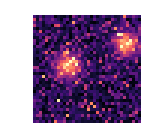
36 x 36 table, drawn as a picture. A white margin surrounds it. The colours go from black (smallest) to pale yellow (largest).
Histogram: skewed, a long tail of high values. Ninth with the highest average: top right. Mirror symmetry: none. Bumps: two.
